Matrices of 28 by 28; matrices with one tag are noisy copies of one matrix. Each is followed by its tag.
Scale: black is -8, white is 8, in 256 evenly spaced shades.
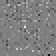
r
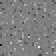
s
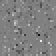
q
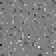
s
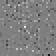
r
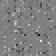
q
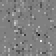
q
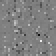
q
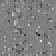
q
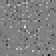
r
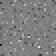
s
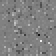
q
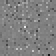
r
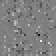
q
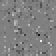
q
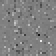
q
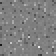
s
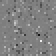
q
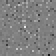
r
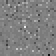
r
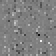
q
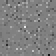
r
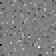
s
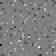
s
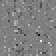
q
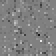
q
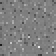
s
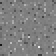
s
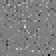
r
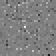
r
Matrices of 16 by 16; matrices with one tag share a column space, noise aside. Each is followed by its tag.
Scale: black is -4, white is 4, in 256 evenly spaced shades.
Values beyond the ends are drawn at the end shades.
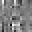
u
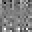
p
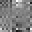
p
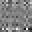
p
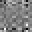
p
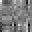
u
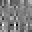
u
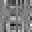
u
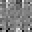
p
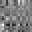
u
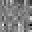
u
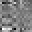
p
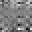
p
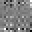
p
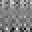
p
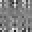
p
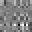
u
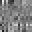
u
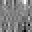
u
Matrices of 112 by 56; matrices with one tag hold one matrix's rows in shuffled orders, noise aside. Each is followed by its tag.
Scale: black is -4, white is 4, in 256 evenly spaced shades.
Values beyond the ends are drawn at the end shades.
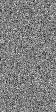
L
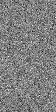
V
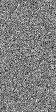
L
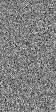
L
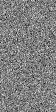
L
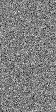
L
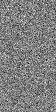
V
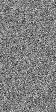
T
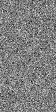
T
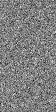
L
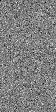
L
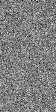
T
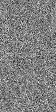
V
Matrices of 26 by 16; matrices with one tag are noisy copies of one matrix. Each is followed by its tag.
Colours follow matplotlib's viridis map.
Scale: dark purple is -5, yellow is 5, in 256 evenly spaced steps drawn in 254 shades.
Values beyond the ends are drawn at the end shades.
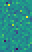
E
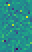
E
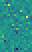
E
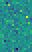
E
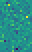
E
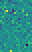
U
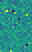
U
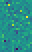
E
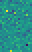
U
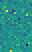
U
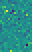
U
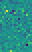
U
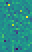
E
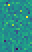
E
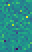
E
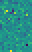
U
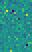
U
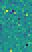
U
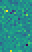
U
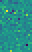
U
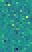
E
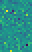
U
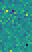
U
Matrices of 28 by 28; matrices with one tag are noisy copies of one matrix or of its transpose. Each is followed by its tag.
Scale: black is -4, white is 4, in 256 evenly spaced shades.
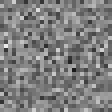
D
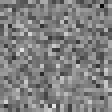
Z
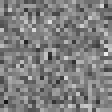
Z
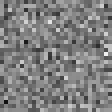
Z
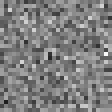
Z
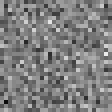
Z
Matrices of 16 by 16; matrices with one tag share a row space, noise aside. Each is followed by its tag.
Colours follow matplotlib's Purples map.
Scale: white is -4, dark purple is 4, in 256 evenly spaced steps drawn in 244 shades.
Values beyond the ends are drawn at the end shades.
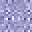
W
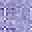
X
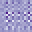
W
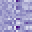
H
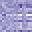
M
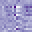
H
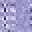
X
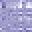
M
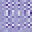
W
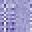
X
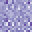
W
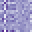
X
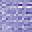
M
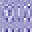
W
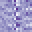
H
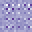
W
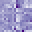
H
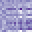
M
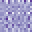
W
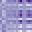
M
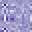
X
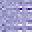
M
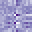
H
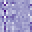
X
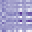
M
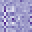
X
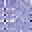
X
